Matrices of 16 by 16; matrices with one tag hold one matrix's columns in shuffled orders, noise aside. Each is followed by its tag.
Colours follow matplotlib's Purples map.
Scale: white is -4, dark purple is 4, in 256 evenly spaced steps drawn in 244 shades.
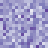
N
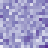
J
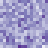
J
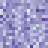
N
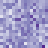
N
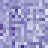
N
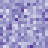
N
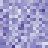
N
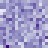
N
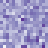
J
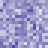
N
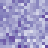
J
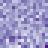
J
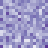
J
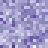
J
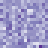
N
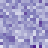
J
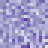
J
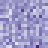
N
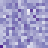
N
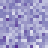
J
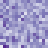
J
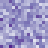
J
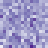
J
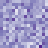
N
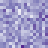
N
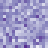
J
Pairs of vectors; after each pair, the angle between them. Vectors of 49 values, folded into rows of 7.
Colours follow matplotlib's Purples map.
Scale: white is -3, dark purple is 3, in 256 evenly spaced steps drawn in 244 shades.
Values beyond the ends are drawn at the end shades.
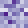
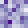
orthogonal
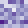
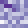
nearly opposite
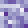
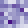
nearly opposite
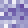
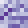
partly aligned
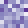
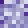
partly opposed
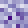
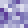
partly aligned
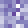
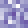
partly aligned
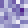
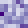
partly opposed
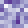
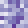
partly aligned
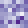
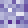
nearly parallel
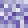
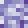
partly opposed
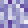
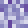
nearly parallel
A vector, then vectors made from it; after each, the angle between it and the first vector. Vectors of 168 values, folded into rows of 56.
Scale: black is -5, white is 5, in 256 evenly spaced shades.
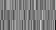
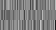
nearly parallel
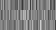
partly aligned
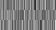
nearly opposite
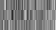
partly opposed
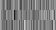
orthogonal
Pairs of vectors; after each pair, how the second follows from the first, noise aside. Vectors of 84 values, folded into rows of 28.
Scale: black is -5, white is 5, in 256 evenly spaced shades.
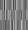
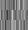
shuffled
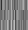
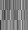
shuffled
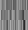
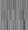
shrunk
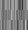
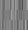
shrunk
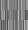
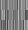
copied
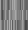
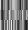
scaled up
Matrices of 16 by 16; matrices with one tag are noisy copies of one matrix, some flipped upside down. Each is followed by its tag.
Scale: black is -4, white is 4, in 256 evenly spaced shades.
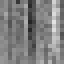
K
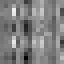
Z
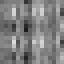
Z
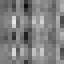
Z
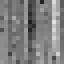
K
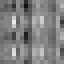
Z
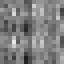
Z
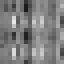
Z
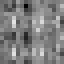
Z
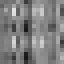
Z
